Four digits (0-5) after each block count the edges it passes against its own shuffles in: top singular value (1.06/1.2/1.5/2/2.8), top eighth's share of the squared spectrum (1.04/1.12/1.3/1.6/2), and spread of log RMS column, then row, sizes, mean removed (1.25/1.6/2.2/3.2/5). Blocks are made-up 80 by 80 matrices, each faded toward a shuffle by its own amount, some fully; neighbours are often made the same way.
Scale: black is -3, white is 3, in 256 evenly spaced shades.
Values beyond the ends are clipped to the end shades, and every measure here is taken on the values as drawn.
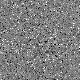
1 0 0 1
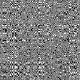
4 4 2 3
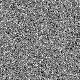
0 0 0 0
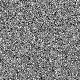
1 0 0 0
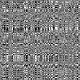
5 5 4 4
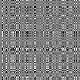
5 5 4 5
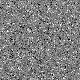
2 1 0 0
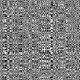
5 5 4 3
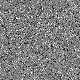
1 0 0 0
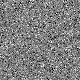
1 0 0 0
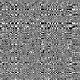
5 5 3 4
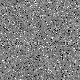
2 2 0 0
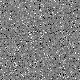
2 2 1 0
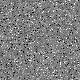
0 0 0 0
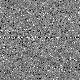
2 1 0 2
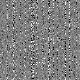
2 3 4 0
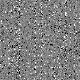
2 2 3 0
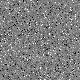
0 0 0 0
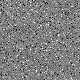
0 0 0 0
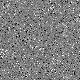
0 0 0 0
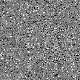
3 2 1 0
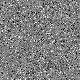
2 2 0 0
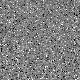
2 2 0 0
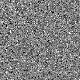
3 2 1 1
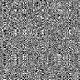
4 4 3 2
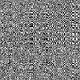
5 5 3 3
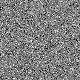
1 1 0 0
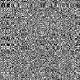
4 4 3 3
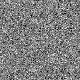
3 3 1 1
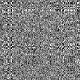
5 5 3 3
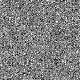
3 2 1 0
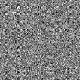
4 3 2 2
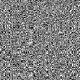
4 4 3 2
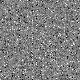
0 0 1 0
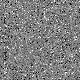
0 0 1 0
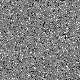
0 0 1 0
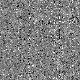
1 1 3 0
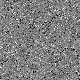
0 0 0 0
